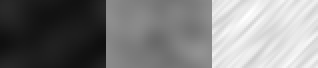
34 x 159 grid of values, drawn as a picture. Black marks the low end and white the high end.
The table splits into one row of 3 panels. Panel 1,1: very low, smooth, faint in contrast. Panel 1,2: middling, smooth, faint in contrast. Panel 1,3: very high, slanting up to the right, faint in contrast.
